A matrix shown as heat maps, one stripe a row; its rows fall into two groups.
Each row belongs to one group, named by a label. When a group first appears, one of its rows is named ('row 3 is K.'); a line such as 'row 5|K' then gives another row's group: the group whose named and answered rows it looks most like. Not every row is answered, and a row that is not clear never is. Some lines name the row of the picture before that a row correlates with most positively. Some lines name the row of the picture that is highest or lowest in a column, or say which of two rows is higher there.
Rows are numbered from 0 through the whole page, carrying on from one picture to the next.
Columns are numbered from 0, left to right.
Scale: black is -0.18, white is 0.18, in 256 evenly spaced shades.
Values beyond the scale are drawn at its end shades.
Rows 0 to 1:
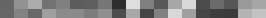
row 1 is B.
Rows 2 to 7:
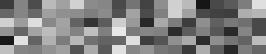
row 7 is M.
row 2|B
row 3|B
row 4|M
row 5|M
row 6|B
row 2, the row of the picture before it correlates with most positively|1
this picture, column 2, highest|4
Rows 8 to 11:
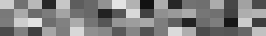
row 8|M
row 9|B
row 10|M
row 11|B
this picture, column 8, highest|8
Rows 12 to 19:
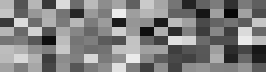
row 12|M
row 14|B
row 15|M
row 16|B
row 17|M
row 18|M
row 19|M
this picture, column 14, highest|19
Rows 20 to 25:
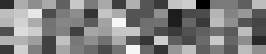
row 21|M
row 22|M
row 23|M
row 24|M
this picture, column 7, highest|21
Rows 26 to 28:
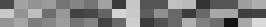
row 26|B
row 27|M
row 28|B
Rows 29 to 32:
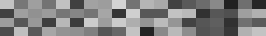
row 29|M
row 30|B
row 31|M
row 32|B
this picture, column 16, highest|30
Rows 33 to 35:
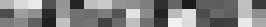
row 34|B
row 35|B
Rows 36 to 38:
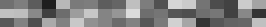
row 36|B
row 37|M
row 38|B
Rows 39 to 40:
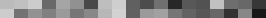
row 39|M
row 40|M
